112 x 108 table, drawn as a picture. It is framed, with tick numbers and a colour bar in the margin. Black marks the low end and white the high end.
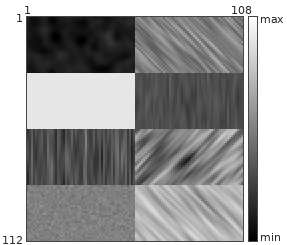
It is made of 4 by 2 panels. Panel 1,1: very low, blotchy, faint in contrast. Panel 1,2: middling, slanting down to the right. Panel 2,1: very high, flat. Panel 2,2: low, streaked downward, faint in contrast. Panel 3,1: low, streaked downward. Panel 3,2: middling, slanting up to the right, strong in contrast. Panel 4,1: middling, fine-grained, faint in contrast. Panel 4,2: high, slanting down to the right.
